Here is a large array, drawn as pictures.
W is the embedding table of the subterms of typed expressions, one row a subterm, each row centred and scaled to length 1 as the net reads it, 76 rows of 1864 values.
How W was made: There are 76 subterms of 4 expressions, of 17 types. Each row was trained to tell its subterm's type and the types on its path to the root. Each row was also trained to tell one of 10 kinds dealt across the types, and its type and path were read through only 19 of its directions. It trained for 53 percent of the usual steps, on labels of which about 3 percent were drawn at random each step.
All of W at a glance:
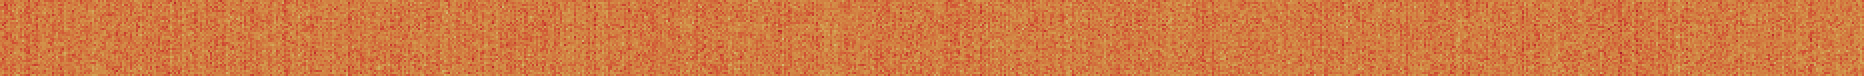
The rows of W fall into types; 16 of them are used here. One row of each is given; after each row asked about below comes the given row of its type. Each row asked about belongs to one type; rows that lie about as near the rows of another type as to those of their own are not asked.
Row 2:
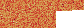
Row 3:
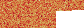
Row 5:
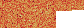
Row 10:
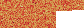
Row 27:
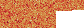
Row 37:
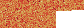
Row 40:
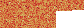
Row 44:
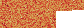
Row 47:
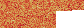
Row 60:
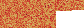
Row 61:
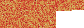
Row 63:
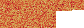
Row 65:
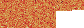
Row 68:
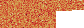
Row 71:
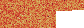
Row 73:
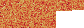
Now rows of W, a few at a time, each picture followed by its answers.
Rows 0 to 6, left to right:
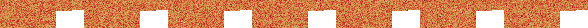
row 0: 65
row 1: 37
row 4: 37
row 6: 3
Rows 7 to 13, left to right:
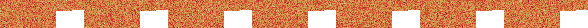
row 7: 2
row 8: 47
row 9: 68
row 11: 10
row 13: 3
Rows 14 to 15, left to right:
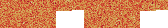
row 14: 37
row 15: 61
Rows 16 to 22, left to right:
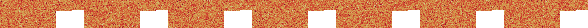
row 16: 40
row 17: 10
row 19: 27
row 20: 63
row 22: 60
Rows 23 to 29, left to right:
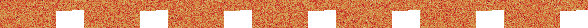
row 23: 61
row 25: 65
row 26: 10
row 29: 40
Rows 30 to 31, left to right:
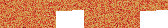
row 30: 65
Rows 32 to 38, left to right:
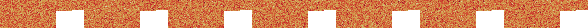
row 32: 37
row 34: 71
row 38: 63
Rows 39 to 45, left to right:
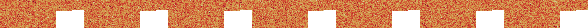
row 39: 2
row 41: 61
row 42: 40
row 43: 2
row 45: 2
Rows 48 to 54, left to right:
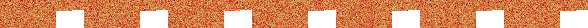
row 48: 10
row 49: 40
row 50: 61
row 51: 10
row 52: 71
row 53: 3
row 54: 27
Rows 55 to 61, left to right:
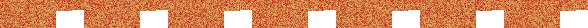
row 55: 44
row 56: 63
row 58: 40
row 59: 44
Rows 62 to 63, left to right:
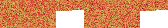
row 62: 3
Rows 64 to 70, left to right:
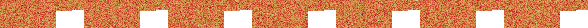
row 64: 65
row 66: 61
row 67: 37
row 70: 27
